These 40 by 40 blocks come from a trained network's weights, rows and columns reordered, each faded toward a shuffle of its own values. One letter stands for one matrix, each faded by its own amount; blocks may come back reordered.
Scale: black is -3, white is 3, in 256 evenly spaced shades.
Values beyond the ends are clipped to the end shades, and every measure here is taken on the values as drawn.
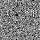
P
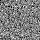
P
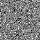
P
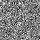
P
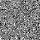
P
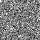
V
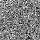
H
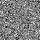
P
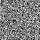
H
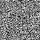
V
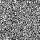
V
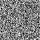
H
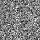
H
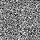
V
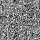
H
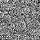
V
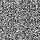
V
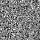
P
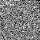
P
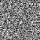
V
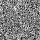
H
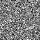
H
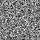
H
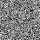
P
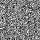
V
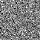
P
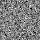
P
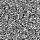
V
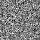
H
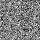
H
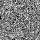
H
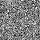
H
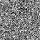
V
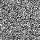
V
